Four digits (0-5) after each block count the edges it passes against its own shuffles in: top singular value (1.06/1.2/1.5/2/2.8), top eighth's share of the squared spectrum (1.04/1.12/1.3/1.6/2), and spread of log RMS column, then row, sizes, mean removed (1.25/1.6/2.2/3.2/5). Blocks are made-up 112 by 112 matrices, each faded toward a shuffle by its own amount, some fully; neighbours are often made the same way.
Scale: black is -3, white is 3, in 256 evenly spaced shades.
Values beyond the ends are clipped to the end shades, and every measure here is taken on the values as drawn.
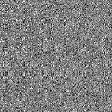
4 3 2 2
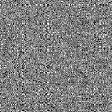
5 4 3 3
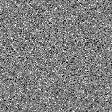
3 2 0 0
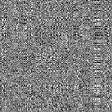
5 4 3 3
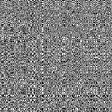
5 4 3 3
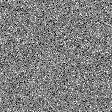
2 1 0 0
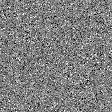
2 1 0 0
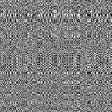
5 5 4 4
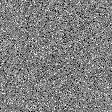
0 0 0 0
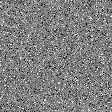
2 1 0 0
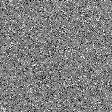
3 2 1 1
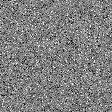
0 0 0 0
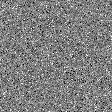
0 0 0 0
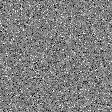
0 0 0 0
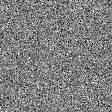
2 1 0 0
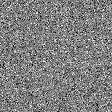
1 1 0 0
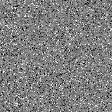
3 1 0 0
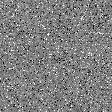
3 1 0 0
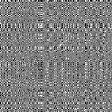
5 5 4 4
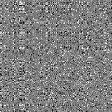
5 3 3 2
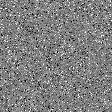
2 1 0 0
